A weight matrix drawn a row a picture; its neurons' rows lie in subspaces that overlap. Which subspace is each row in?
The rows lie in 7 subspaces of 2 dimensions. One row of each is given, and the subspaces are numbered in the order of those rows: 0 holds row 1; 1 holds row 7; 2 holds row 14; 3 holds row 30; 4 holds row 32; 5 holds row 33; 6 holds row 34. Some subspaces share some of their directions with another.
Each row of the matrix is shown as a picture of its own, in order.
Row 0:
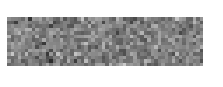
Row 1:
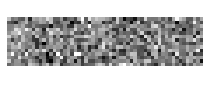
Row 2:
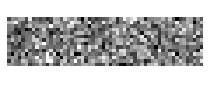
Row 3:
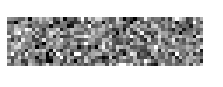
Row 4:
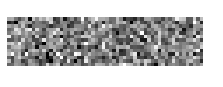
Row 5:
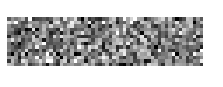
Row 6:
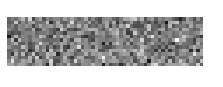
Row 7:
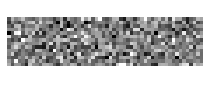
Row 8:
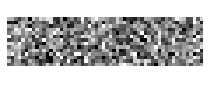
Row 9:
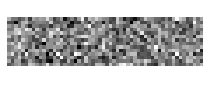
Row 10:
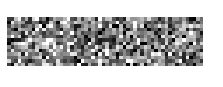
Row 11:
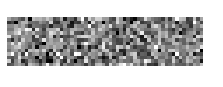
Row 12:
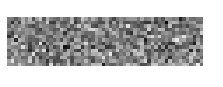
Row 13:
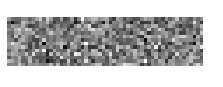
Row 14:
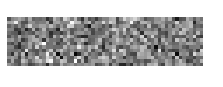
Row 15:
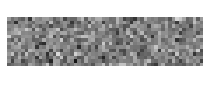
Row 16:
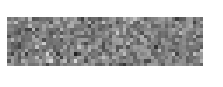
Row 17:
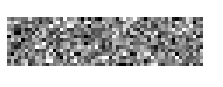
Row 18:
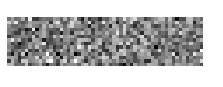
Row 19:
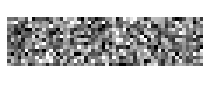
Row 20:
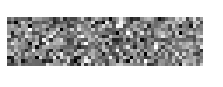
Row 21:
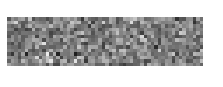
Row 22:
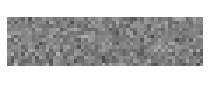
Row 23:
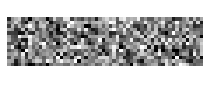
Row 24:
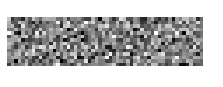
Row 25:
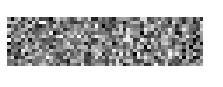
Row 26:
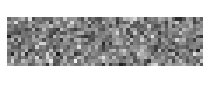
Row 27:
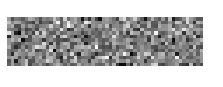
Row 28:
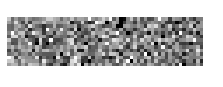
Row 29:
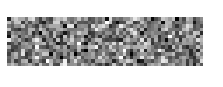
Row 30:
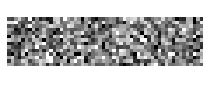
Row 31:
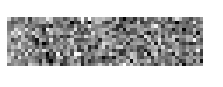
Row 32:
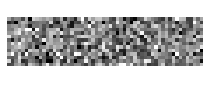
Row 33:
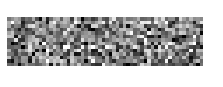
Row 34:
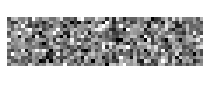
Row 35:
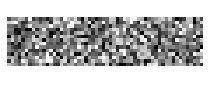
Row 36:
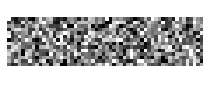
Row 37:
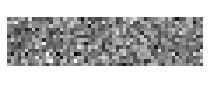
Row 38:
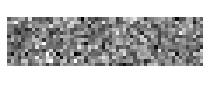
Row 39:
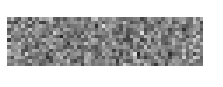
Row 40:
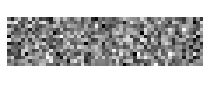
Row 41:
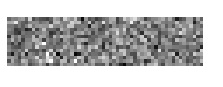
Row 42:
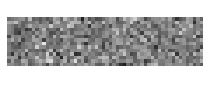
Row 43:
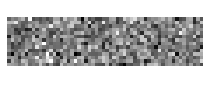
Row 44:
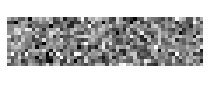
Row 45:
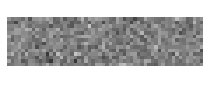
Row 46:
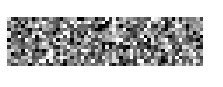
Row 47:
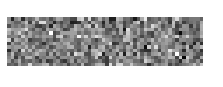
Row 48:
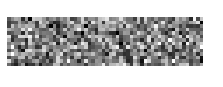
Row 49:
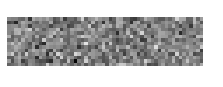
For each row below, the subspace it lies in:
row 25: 3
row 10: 4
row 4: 3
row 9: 2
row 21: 1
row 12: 5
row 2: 0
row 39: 3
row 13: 5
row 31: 0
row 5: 4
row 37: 4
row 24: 1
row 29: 6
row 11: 4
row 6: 5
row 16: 4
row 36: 6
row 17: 1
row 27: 1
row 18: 4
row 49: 0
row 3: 1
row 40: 3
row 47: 3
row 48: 2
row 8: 3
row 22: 5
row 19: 6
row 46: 6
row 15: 5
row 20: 0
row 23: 2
